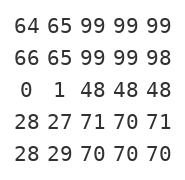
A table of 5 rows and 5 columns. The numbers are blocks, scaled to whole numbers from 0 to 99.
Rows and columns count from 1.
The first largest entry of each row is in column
3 3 3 3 3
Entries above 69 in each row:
3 3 0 3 3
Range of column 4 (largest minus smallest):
51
